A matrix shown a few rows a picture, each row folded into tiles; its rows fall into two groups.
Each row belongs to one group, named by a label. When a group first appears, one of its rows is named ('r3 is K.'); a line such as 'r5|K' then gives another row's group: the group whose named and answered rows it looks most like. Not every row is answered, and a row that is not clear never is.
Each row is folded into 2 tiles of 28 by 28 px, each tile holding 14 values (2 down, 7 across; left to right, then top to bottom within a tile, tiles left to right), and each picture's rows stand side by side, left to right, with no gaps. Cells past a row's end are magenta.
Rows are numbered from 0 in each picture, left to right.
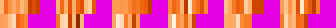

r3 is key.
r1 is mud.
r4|key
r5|key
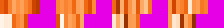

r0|key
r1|key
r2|mud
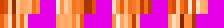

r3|mud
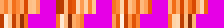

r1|mud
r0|mud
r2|mud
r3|mud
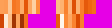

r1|key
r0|mud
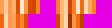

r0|key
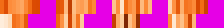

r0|key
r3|key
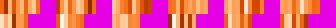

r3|mud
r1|key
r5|mud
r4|key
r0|mud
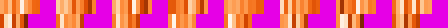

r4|key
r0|mud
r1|key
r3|key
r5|mud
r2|key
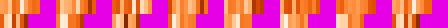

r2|mud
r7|mud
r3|key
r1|key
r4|key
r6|key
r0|mud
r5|key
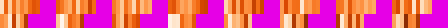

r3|key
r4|key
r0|mud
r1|key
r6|mud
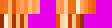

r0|mud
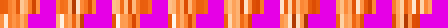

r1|key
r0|key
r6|key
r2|key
